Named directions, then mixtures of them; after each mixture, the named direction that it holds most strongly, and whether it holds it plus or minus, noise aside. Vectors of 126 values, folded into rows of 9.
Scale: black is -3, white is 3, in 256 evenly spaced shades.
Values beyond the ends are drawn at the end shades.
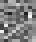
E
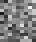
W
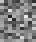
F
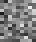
W, plus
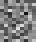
E, plus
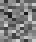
E, plus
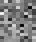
W, minus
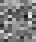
F, minus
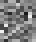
E, plus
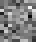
E, minus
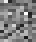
E, minus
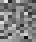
W, minus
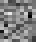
E, minus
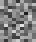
E, plus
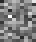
F, minus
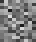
F, minus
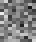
W, minus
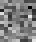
W, minus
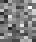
W, plus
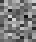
F, minus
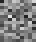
F, minus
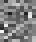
E, plus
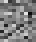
E, minus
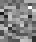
W, plus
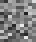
W, plus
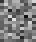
F, minus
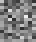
F, plus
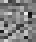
E, minus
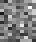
W, plus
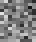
W, minus
